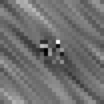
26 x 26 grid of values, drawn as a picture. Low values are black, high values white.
Histogram: heavy tails on both sides. Roughest part: centre. Calmest part: bottom middle. Slope: none. Mirror symmetry: none. Odd patch: rougher, in the centre. Ninth with the lowest average: centre.
